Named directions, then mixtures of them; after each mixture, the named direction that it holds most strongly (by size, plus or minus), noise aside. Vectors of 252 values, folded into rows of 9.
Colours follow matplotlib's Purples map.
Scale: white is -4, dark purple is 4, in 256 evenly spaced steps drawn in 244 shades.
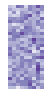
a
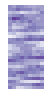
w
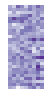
a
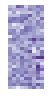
a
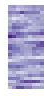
w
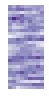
w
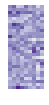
a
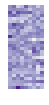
a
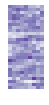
w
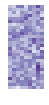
a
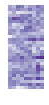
w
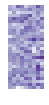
a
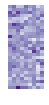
a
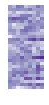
w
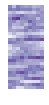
w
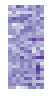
a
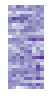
w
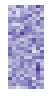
a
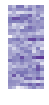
w
